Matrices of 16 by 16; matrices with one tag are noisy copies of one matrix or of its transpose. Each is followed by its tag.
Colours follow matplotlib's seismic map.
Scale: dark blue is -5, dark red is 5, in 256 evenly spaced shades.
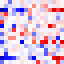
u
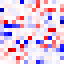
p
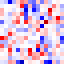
p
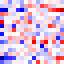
u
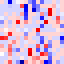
p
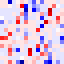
p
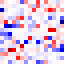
p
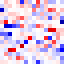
p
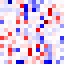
p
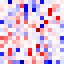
p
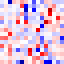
p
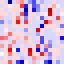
p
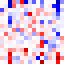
u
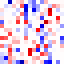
p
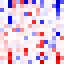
u
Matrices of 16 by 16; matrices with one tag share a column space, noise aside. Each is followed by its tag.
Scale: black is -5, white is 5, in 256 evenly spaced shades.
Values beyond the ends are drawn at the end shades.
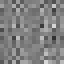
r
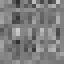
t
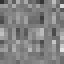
t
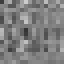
t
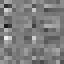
r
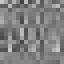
t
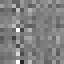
r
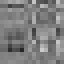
t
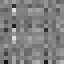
r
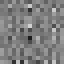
r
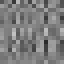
t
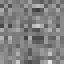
r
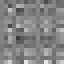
r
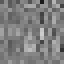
t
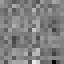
r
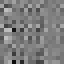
r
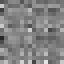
r
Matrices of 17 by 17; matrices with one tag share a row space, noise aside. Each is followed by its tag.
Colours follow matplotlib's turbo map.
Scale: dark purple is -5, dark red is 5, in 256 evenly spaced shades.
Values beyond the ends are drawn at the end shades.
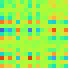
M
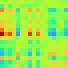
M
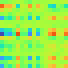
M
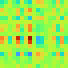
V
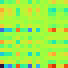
M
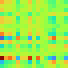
M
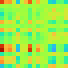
M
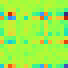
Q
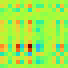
V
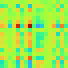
V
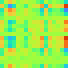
Q
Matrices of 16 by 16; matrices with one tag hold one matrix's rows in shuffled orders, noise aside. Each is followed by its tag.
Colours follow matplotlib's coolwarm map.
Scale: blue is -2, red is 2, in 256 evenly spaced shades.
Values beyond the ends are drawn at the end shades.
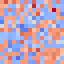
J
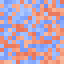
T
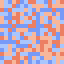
T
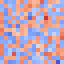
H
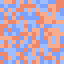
J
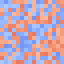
T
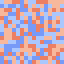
J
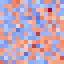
T
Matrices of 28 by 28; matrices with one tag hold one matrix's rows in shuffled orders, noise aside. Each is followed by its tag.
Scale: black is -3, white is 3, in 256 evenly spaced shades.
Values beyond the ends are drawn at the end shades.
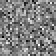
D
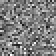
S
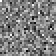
D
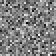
D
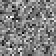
S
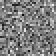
S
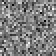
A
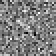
D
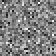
D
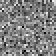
A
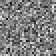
D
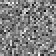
D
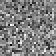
S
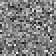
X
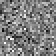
S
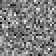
X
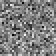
S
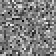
S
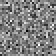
D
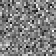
D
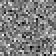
A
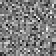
D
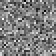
A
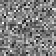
A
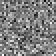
A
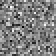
S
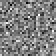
D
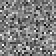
A
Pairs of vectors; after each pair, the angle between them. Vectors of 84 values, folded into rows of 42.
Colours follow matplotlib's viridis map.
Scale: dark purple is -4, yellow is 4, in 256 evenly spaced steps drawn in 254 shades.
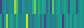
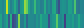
orthogonal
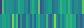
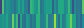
nearly parallel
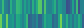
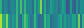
partly aligned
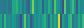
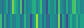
partly aligned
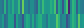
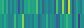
nearly opposite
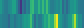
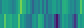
nearly opposite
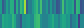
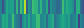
nearly parallel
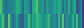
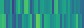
partly aligned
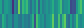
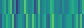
orthogonal
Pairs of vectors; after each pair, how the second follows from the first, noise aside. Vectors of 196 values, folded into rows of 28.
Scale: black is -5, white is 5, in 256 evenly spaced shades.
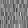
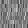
shuffled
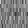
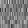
shuffled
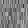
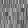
negated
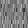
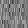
shuffled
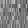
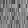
negated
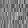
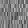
negated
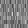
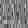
negated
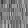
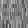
negated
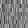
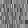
shuffled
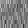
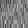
negated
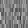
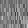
shuffled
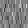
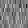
negated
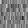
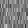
shuffled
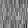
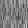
negated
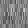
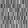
shuffled
